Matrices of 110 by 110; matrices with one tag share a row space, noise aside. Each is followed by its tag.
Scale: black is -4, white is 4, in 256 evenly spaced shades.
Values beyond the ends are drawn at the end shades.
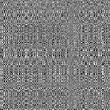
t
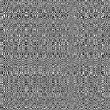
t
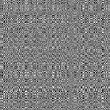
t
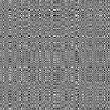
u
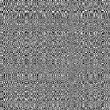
t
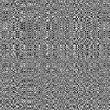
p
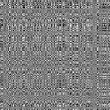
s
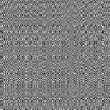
t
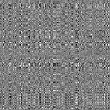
u
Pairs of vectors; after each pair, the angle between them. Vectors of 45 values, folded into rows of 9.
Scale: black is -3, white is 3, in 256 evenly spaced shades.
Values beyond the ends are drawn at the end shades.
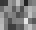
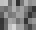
nearly opposite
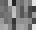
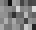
partly opposed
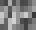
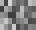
orthogonal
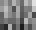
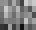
nearly parallel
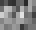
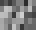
nearly parallel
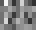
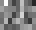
nearly parallel
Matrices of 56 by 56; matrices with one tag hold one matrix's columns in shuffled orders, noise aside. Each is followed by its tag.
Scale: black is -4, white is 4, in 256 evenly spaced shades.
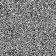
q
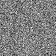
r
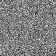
q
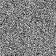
r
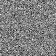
q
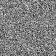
q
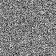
r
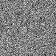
r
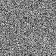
r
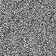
r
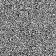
q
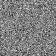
q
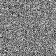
q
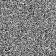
q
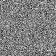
q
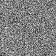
r
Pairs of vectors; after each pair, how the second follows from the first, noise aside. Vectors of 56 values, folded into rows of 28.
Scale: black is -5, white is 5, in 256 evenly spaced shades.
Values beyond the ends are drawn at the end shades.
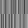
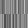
sign-scrambled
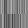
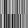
scaled up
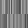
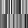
scaled up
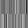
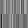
reversed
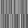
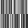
scaled up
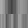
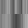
reversed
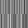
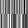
scaled up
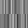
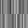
reversed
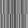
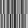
scaled up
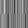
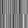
reversed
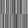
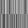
sign-scrambled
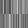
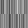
sign-scrambled
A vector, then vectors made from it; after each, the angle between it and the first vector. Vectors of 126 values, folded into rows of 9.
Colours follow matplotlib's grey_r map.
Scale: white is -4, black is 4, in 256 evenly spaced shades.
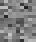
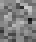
partly opposed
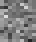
nearly opposite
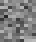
nearly parallel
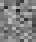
orthogonal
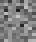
orthogonal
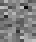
nearly parallel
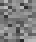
nearly parallel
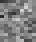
partly opposed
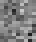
orthogonal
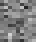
nearly parallel
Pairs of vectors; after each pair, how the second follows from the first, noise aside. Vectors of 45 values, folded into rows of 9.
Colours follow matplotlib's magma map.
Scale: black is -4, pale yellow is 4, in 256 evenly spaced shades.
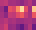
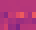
partly zeroed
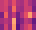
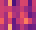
wrapped around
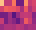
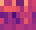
copied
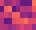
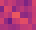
shrunk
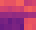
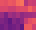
copied
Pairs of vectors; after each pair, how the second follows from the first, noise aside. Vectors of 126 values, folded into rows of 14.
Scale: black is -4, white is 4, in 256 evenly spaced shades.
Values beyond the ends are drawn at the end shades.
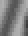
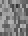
shuffled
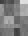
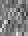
shuffled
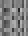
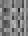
copied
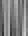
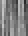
reversed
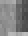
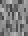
shuffled
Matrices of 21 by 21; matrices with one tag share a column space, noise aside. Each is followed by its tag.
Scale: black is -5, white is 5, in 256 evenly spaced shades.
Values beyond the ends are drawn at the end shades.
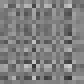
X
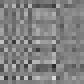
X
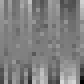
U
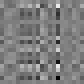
X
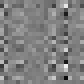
X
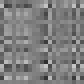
X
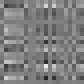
X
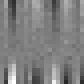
U
